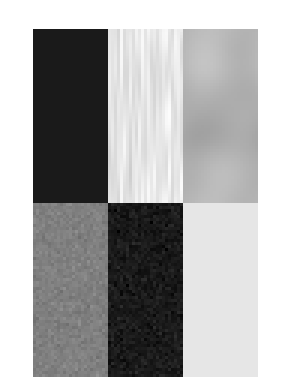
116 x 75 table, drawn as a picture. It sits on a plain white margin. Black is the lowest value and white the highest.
It is made of 2 by 3 panels. Panel 1,1: very low, flat. Panel 1,2: very high, streaked downward, faint in contrast. Panel 1,3: high, smooth, faint in contrast. Panel 2,1: middling, fine-grained, faint in contrast. Panel 2,2: very low, fine-grained, faint in contrast. Panel 2,3: very high, flat.
